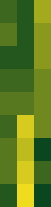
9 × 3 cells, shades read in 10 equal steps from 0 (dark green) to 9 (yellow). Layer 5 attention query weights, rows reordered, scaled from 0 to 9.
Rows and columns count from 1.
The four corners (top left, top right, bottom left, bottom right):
2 6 1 0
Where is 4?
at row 4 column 3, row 5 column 3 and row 6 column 3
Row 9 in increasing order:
0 1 9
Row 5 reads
3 3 4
